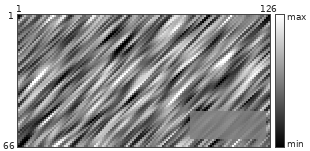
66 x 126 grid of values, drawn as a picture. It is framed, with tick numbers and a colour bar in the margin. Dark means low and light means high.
Calmest part: bottom right. Histogram: bell-shaped. Odd patch: calmer, in the bottom right. Grain: diagonal, up to the right.
